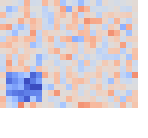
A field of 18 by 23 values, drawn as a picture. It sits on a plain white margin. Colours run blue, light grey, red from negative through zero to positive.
On average the colour sits 50% of the way up the scale. The ninth with the lowest average is the bottom left. Neither half mirrors the other. An odd patch, lower than its surroundings, sits in the bottom left.
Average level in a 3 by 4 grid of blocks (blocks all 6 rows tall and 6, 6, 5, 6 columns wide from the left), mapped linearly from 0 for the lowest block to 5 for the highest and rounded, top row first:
4 4 5 4 | 5 4 4 4 | 0 3 5 4
